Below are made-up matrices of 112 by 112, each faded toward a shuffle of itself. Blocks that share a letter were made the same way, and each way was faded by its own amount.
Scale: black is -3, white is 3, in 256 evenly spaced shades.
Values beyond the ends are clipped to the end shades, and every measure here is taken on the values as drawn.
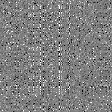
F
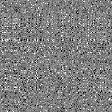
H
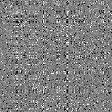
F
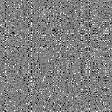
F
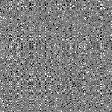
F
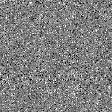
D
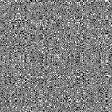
H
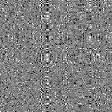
F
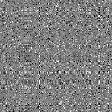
F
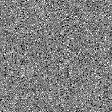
D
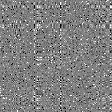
F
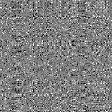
H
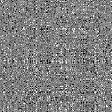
H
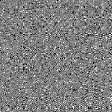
H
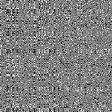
F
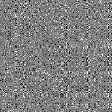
F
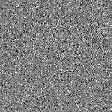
D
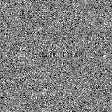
D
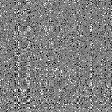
F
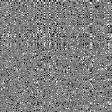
F
